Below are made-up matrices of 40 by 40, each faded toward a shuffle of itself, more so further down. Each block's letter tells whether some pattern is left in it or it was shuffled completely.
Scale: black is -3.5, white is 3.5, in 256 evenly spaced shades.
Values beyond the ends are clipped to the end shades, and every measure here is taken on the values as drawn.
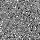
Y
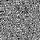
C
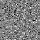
C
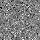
C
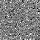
C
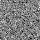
Y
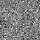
C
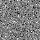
Y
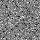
Y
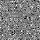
C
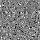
C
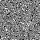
Y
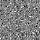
C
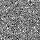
Y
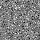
Y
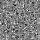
C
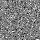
Y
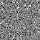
C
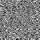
C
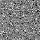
C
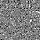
C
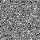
C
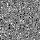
C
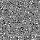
C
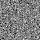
Y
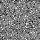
C
